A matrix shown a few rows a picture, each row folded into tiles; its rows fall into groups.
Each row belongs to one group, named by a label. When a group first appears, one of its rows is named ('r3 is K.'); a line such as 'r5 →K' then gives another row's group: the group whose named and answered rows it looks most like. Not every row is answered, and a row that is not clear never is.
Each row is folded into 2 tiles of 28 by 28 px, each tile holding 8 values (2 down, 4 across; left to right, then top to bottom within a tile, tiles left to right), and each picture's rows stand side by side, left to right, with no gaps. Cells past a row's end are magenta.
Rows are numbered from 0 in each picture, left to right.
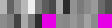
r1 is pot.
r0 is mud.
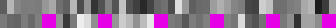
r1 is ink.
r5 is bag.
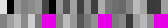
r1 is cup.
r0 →pot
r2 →bag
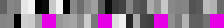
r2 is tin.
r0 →bag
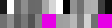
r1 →pot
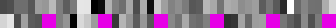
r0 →tin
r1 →bag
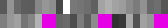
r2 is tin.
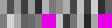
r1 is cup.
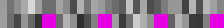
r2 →ink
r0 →mud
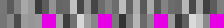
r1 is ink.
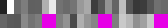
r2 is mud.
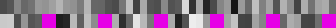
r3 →ink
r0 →tin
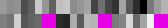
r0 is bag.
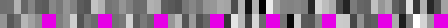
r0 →ink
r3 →tin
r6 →tin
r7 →ink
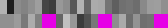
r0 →pot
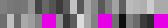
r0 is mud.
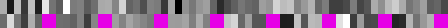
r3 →pot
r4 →tin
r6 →tin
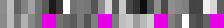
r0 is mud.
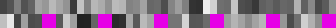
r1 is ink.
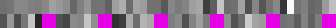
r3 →bag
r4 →ink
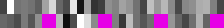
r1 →ink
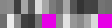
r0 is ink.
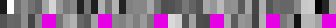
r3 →tin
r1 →cup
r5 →bag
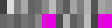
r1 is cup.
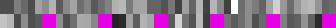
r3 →cup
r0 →tin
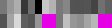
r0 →cup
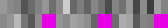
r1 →mud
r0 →cup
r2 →cup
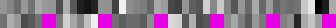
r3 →tin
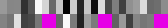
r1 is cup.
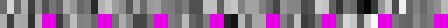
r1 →cup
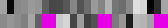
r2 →bag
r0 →pot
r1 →tin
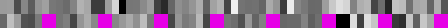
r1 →bag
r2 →pot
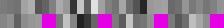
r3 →ink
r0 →bag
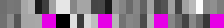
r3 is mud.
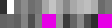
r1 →mud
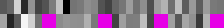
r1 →pot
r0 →ink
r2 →cup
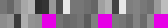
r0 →bag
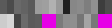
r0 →tin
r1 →pot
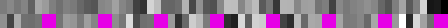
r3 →ink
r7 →mud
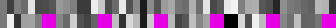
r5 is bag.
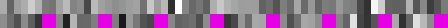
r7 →ink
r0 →mud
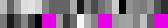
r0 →mud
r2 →pot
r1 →ink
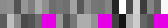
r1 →ink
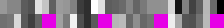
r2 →tin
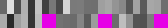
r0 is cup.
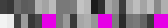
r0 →tin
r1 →bag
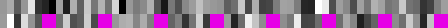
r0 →mud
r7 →cup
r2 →pot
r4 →ink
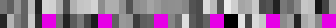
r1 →mud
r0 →cup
